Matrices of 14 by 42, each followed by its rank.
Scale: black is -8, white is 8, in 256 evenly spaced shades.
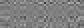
two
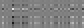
one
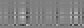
one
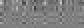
two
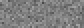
full rank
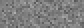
full rank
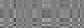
one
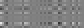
one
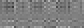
two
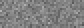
full rank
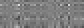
two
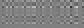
one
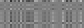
one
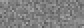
full rank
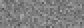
full rank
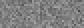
full rank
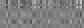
two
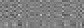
two
